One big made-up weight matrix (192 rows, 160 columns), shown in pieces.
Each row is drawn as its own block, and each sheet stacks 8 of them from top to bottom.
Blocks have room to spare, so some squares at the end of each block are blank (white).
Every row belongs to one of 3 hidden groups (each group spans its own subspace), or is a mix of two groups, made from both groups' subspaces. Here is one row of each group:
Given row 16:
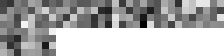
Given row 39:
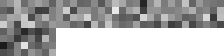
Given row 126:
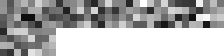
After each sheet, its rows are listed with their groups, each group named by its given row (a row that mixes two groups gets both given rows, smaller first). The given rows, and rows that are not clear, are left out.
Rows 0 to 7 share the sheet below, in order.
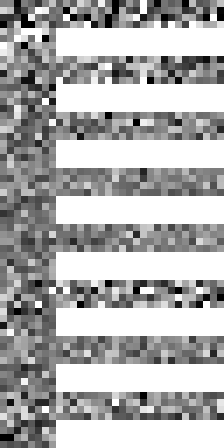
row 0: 39
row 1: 16
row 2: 126
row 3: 39
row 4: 126
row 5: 126
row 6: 39
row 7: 39
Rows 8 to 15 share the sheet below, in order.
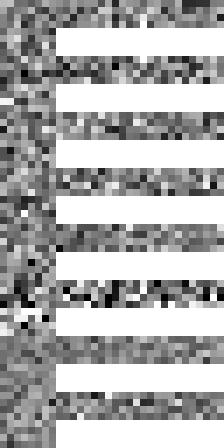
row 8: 16
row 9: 39 and 126
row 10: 16 and 39
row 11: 39
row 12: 16
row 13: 39
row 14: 126
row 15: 126
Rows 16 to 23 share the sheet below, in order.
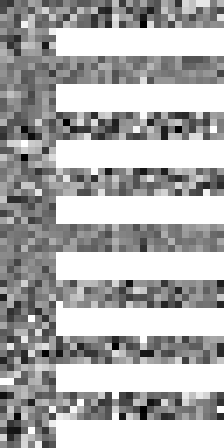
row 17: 16
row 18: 39 and 126
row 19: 126
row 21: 16
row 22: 39
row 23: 16
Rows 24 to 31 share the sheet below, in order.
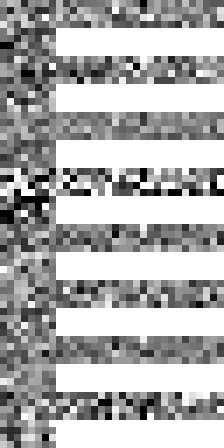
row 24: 39
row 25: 126
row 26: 39
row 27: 39
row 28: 39
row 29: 16 and 39
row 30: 39
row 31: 16
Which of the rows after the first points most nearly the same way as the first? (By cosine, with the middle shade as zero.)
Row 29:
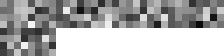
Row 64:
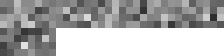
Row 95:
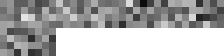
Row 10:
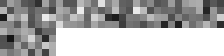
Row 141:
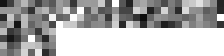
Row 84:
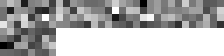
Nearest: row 64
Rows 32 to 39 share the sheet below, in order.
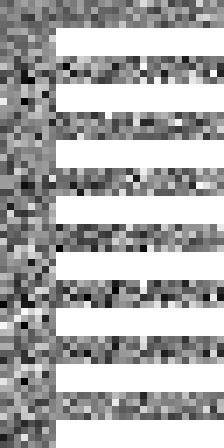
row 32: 126
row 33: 16 and 39
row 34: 126
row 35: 126
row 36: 16
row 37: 39
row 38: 39
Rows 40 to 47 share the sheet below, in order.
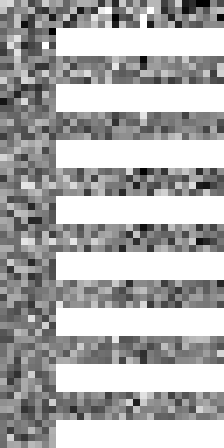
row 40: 16
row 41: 39
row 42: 39
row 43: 126
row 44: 126
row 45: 16
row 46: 16
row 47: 126
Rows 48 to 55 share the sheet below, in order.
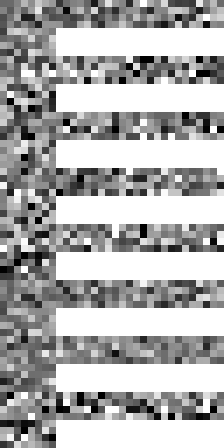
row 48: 126
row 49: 126
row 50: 16 and 39
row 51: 16
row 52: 39
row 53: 126
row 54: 39
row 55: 39
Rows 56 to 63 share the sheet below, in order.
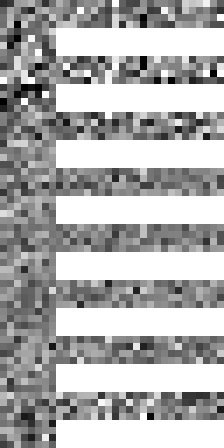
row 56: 16
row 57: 39
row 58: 126
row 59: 39
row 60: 39
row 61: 126
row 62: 126
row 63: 16
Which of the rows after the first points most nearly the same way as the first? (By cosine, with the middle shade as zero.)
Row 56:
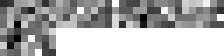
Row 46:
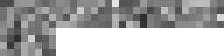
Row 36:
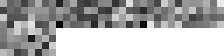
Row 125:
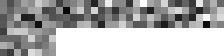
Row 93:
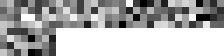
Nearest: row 46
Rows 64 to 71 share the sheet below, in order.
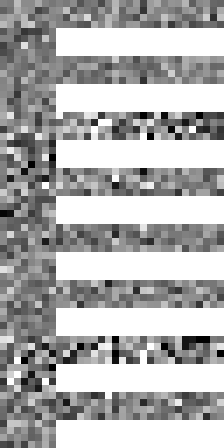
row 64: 39
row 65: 16
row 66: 16 and 126
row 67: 39
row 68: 39
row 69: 126
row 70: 16
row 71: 16 and 126
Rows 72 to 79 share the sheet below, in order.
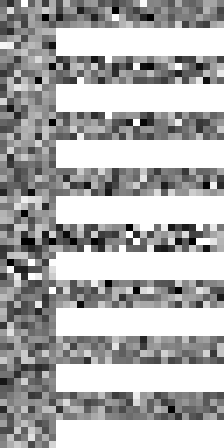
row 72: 39
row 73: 126
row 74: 126
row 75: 39
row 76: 126
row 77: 126
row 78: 39
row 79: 16
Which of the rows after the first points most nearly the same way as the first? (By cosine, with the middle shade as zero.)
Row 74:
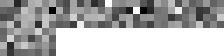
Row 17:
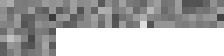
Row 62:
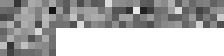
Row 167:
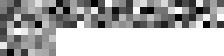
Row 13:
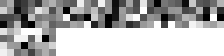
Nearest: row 62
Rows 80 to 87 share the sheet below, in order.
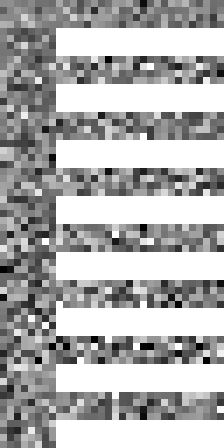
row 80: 39 and 126
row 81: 126
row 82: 16 and 39
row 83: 126
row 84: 39
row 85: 16
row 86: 126
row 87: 16
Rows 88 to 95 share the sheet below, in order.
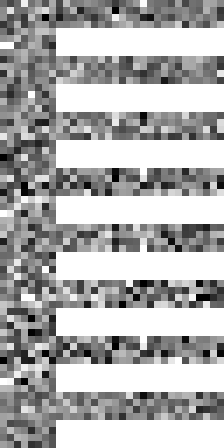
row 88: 39
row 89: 16
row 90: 39
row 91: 39
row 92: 16
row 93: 126
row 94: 39
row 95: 126
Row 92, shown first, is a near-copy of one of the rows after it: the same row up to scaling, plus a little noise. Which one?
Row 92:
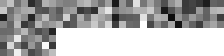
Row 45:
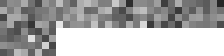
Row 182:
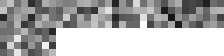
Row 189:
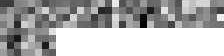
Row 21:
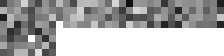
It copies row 182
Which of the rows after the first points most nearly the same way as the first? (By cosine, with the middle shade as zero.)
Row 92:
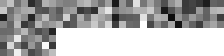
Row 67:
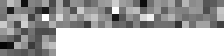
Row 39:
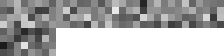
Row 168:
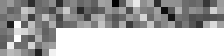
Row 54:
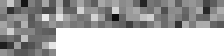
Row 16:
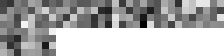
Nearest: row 168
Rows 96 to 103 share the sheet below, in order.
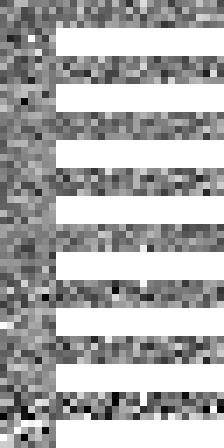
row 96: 16 and 126
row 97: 39
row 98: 126
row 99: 126
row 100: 16
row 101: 39
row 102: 126
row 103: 39
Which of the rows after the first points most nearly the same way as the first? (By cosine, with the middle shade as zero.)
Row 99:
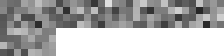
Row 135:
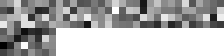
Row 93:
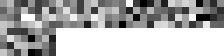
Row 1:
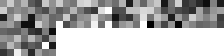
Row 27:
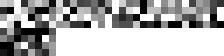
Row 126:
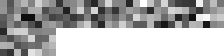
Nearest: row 126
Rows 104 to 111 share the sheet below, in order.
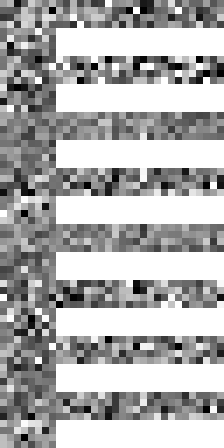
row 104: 126
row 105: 126
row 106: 16
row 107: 39
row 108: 39
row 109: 16
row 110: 126
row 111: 39
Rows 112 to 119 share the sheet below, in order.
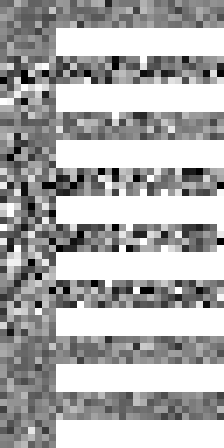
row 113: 39
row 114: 16 and 39
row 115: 16 and 39
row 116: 16
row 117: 126
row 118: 126
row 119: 16
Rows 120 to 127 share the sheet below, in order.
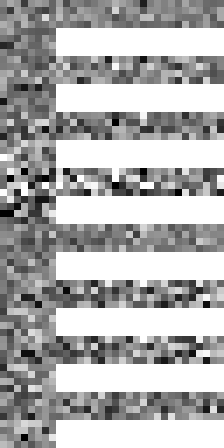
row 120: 39
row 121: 39 and 126
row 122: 39
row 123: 39
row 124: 126
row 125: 126
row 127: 39
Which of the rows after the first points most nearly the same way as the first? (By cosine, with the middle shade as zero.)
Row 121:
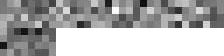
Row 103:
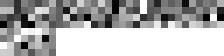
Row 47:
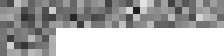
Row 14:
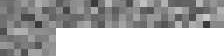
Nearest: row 47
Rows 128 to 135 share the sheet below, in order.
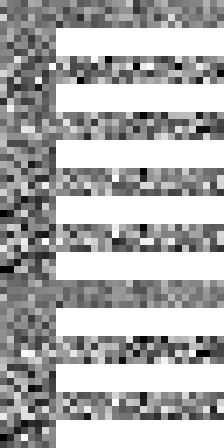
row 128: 16
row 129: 126
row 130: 126
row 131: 39
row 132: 39
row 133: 16
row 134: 126
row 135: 39
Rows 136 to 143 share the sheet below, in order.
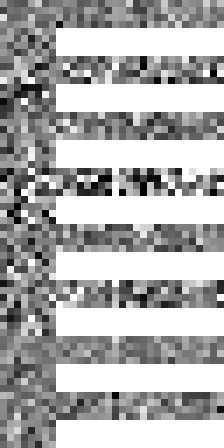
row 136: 16
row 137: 39
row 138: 16
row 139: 16
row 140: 16 and 126
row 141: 16
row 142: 16 and 39
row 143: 16
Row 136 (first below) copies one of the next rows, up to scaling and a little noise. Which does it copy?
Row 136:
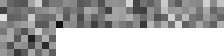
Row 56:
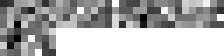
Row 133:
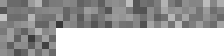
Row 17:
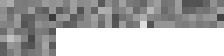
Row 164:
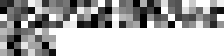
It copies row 133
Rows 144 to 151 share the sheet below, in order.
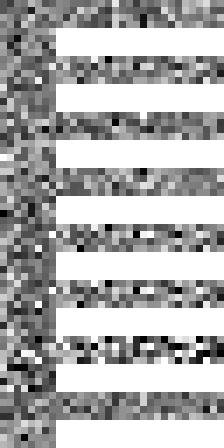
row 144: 16
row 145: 126
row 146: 39
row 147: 16 and 39
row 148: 126
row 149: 126
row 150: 126
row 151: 39
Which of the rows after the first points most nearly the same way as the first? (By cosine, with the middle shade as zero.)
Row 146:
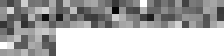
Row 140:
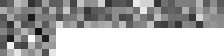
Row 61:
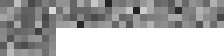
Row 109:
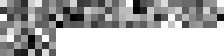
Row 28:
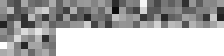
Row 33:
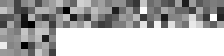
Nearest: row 28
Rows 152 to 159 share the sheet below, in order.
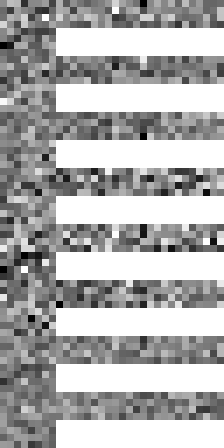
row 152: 39
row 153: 39
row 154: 16
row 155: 126
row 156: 39
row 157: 16
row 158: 39
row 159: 126
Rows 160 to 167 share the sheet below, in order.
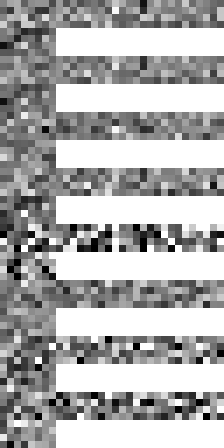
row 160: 39
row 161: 39
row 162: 16 and 39
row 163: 39
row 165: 126
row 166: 126
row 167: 126
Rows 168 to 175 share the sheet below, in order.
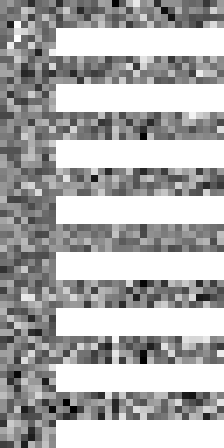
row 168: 16
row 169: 126
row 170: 16
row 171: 126
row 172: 39
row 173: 126
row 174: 16
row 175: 16 and 126
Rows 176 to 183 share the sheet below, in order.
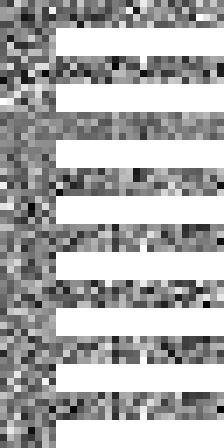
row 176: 126
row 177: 39
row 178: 16
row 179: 16
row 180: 16
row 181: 126
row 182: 16
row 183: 16
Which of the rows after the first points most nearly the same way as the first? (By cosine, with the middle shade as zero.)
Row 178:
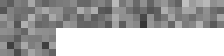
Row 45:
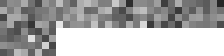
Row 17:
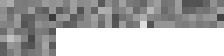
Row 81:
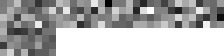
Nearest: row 81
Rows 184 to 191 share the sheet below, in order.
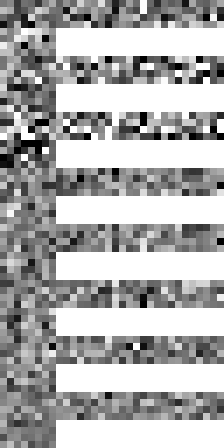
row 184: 39
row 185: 126
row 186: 39
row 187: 16 and 39
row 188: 16
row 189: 16
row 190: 126
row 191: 126
